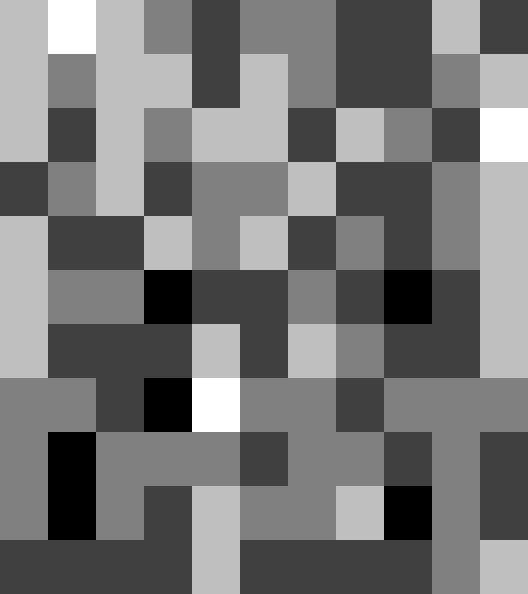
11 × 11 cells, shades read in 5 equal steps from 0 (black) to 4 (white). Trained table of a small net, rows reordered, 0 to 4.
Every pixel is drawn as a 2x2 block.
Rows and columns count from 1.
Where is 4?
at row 1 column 2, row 3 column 11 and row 8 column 5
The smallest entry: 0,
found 6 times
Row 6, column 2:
2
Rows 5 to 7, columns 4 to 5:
3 2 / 0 1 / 1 3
